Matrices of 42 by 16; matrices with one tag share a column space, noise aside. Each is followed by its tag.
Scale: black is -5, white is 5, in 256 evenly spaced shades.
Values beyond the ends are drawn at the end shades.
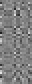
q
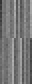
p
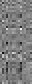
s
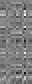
q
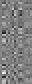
q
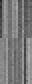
p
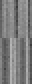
p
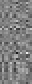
s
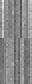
p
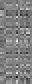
q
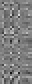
q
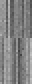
p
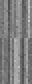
p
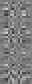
q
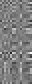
s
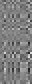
s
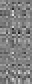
q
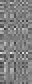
s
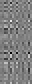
s
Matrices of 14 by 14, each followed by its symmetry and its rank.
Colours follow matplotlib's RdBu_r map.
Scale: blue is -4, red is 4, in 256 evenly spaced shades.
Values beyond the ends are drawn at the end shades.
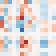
neither, rank three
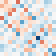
symmetric, full rank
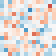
neither, full rank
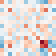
symmetric, rank three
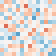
symmetric, full rank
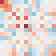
symmetric, rank three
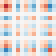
symmetric, rank one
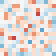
symmetric, full rank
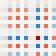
symmetric, rank one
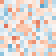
neither, full rank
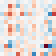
neither, rank three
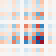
symmetric, rank one
